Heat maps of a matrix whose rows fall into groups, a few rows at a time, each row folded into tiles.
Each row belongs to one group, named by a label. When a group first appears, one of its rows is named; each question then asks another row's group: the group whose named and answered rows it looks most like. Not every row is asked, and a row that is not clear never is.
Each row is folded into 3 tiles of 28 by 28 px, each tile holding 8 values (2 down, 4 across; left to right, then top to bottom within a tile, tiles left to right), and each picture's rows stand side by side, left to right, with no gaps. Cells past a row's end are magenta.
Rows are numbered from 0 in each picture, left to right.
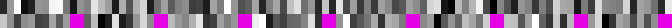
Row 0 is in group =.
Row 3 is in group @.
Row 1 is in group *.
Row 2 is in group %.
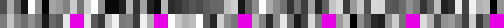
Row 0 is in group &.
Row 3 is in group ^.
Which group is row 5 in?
=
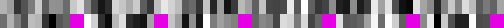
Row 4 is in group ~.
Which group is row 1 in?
&
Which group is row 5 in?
@
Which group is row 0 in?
&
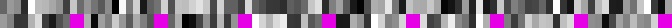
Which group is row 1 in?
~
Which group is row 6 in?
~
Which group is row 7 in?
=
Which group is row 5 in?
^
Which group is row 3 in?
%
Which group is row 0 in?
&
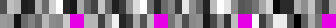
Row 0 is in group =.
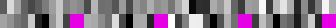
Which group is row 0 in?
*
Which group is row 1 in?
*
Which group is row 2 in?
^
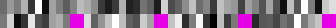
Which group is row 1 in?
^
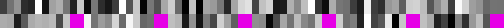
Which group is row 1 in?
~
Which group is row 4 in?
&
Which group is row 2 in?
@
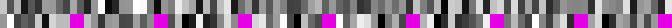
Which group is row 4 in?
^
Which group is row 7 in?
=
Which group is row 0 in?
@
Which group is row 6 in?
*
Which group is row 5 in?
&
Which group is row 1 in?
=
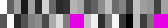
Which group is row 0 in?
@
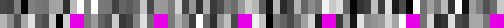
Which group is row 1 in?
*
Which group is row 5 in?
*
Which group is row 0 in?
&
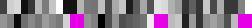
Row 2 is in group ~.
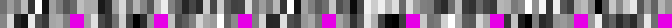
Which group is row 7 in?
@
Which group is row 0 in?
*
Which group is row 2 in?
~
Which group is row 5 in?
^
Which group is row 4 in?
&
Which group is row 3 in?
*
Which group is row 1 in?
&
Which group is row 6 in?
*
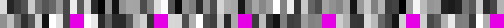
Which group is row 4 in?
&
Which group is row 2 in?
%
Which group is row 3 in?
*
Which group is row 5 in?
^
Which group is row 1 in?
@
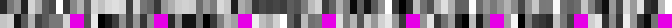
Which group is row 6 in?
@
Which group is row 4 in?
~
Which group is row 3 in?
%
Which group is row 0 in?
&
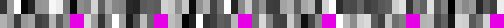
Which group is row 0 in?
=
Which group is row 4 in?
%
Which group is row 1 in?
^
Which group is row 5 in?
~
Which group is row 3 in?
&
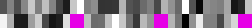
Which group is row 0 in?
&
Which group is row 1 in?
^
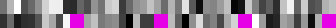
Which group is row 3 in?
&
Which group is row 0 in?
=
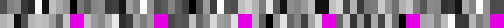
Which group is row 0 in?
=
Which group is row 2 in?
~
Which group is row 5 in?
%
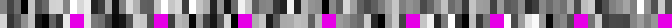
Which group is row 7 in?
@
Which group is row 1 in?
@
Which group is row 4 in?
*
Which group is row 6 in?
^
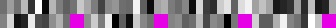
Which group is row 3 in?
^
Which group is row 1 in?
@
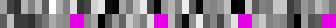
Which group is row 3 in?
%
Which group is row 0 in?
@
